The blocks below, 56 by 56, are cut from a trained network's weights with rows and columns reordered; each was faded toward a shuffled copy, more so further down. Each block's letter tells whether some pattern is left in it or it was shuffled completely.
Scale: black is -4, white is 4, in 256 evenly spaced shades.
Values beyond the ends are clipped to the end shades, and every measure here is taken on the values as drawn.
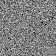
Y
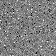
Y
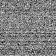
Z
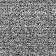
Z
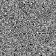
Z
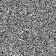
Y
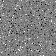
Y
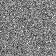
Y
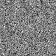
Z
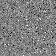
Y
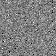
Z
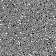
Y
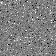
Y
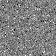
Y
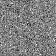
Z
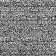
Z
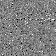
Z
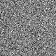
Y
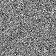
Y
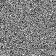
Y
